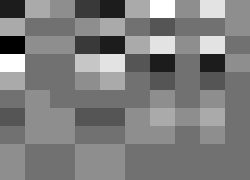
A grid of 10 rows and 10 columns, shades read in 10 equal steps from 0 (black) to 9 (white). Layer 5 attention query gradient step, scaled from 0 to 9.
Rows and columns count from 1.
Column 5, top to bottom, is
1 6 1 8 6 4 3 4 5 5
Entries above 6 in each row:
2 0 2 3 0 0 0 0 0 0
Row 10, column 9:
4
